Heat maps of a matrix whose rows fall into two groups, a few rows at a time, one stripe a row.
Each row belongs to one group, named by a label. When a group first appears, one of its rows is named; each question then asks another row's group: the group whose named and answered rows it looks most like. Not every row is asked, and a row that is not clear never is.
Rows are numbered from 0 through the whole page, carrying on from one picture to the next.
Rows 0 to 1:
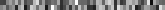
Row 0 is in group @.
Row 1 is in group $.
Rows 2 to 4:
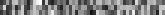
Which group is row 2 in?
@
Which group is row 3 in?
$
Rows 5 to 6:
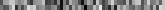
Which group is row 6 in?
$
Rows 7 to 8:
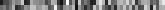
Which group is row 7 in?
$
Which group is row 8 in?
$
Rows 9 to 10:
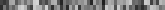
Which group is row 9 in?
$
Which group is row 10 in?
@
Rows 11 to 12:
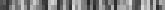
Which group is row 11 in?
$
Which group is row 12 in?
$
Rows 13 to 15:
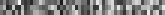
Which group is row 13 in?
@
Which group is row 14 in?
$
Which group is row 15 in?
@
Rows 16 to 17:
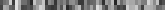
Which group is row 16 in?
@
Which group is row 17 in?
@
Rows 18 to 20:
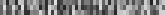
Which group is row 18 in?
$
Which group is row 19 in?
$
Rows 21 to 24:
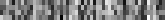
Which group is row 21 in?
@
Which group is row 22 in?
@
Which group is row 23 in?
@
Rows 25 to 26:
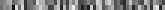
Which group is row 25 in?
@
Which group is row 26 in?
@
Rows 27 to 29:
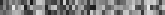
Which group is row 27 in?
@
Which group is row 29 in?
@
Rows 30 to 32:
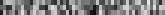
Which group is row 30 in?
@
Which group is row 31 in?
$
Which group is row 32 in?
$
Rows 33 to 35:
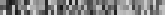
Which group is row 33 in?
$
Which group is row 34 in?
$
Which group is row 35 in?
$
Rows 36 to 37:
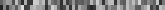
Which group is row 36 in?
@
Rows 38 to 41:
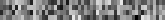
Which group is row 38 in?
@
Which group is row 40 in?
@
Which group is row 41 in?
$
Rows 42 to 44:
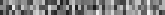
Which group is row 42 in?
@
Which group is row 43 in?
$
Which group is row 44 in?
@
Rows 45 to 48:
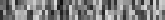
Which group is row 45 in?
$
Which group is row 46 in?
$
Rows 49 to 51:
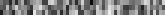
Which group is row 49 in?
$
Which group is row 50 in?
@
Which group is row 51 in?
@
